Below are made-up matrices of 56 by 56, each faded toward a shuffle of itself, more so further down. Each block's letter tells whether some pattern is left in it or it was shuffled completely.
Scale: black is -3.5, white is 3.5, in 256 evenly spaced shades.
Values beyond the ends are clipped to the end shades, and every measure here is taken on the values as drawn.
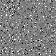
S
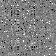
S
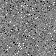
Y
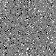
S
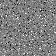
Y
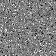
Y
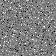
Y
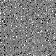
S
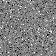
Y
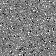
Y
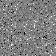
S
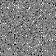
S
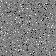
Y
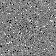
Y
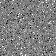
Y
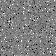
Y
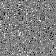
S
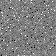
Y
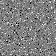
Y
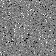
Y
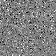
S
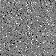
S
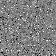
S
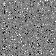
S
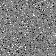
Y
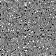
S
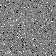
Y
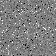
Y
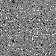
S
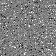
S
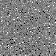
S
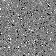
Y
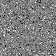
Y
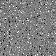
S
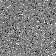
Y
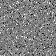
S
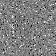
S
